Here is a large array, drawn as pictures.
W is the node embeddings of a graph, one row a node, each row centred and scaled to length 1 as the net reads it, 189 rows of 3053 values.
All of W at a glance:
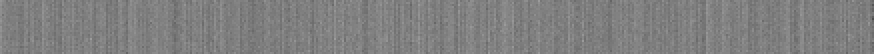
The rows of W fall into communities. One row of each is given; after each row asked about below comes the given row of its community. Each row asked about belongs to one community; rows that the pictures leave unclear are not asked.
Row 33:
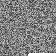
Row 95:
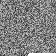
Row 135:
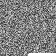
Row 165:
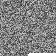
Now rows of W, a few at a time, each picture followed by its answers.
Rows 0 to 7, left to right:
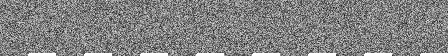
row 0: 135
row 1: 33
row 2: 135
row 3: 95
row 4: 33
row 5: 165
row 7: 135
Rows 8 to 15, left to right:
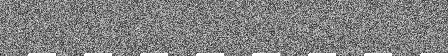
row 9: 95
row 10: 135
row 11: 135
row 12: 165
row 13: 165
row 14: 135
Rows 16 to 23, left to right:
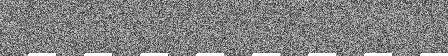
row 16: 33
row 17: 135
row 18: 33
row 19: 33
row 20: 33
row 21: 33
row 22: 165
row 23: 95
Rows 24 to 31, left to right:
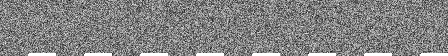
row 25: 33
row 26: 95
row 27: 165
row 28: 95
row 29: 33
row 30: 165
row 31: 95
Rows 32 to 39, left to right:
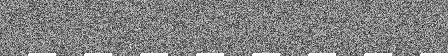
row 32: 33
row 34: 165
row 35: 135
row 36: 135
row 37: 165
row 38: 33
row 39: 95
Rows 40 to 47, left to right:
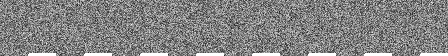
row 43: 135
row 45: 33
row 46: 95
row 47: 165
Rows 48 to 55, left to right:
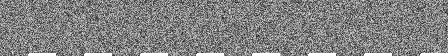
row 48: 33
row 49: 33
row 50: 135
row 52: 135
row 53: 165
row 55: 95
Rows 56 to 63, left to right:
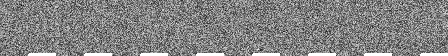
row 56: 135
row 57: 95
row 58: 135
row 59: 33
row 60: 33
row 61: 95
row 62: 95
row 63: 135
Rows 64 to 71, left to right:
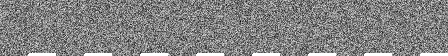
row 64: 95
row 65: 33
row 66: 135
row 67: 165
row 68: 95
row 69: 165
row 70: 165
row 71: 165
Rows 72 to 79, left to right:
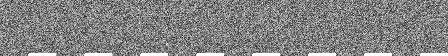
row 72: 135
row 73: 165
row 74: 165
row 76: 135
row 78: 95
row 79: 135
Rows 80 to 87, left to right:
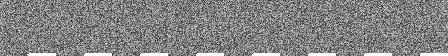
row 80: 95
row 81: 95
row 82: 95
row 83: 135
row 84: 95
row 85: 95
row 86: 135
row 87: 135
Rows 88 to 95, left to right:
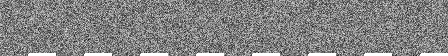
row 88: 165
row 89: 33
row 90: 33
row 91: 165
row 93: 33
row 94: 135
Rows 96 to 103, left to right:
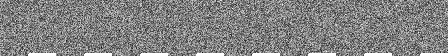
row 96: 165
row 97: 135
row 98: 95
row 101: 95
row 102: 135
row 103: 33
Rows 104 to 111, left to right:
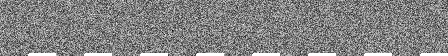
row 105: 165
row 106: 33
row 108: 165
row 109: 95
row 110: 165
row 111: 95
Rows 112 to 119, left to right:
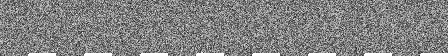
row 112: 95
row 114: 95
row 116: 165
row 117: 135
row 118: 95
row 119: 135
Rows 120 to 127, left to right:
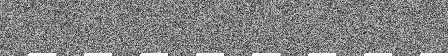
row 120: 95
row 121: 165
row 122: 95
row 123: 135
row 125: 165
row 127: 33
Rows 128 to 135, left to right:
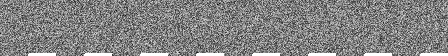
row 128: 135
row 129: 95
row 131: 135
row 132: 165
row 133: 135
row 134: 95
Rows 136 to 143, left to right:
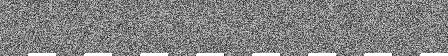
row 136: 135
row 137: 165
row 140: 135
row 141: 135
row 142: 135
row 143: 95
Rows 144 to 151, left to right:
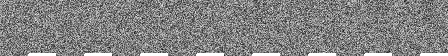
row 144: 95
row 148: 33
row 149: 95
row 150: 33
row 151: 33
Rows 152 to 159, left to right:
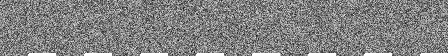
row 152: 95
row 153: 165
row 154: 33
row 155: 95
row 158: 33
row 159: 135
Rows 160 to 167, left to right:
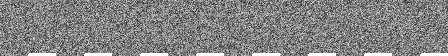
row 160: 95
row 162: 135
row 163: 165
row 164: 165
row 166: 135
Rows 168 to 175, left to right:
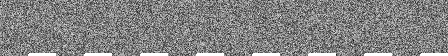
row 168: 95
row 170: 95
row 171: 33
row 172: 33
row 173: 165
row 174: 135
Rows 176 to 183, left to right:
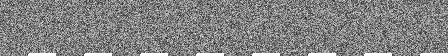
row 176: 165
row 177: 135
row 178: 33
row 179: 33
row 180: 135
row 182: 165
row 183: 135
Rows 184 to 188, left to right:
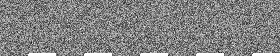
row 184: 135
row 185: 135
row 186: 135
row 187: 95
